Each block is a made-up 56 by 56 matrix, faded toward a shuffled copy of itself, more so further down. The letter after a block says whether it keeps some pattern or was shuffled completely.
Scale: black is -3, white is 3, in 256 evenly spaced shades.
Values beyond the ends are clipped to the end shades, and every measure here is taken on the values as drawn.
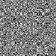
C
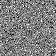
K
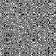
C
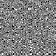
C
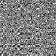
C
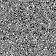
K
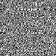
C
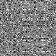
C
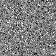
K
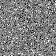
K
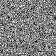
K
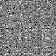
C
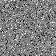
K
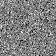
K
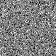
K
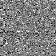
C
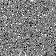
K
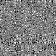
C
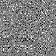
C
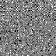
C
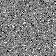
K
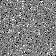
K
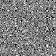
C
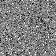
K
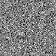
C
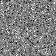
K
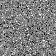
K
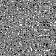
C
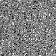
C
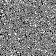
K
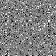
C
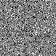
K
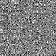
C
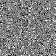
C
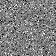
K
